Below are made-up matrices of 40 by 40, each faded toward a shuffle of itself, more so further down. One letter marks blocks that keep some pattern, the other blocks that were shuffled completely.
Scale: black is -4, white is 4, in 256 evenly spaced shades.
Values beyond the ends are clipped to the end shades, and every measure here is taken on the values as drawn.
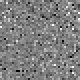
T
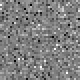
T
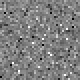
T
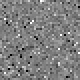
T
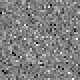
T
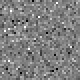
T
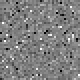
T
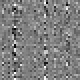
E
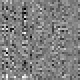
E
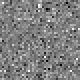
T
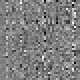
E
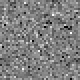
T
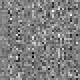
E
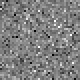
T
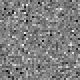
T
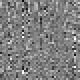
E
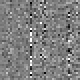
E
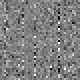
E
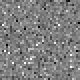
T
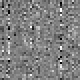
E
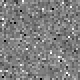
T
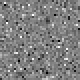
T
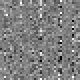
E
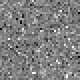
T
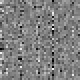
E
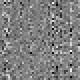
E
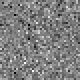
T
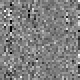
E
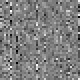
E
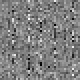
E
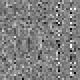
E
